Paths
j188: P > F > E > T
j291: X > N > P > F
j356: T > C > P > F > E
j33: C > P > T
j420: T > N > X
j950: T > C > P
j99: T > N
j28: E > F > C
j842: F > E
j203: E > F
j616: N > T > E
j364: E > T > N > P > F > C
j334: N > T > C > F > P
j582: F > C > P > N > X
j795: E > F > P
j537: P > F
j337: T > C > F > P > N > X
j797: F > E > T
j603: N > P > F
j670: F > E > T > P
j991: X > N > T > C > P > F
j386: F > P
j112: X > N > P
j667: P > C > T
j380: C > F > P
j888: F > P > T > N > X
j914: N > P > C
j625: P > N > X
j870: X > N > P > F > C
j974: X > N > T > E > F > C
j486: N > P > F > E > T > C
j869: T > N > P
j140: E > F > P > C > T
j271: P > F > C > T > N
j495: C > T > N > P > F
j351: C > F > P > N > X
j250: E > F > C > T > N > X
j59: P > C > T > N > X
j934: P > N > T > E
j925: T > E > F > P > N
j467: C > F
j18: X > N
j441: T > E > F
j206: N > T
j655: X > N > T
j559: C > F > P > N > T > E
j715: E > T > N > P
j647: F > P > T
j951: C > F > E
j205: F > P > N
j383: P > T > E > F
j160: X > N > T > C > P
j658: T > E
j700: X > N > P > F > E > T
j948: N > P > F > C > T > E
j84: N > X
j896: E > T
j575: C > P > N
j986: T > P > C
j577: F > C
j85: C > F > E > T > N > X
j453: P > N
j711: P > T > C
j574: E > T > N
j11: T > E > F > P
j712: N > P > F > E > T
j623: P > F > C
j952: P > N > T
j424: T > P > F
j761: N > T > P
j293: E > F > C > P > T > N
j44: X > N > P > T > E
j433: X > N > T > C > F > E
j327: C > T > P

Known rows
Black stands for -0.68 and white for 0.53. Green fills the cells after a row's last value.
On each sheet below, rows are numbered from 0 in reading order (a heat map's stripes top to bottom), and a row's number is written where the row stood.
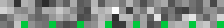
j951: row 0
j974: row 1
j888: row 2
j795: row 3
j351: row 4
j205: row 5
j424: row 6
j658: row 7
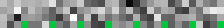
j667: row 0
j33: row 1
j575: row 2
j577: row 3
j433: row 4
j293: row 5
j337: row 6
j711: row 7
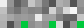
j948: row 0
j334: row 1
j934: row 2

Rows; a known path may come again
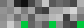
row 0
j160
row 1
j337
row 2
j577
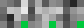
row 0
j28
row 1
j795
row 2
j870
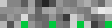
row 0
j383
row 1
j974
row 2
j203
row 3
j711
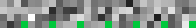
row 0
j59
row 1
j647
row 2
j424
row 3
j655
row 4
j842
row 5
j188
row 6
j467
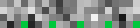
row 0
j625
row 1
j85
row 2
j986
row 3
j334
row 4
j364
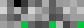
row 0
j433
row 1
j888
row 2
j271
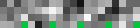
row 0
j356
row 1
j623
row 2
j991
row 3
j797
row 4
j11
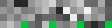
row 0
j112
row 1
j140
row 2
j574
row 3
j582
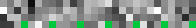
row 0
j351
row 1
j869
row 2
j386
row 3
j33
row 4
j293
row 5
j934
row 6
j700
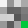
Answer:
j712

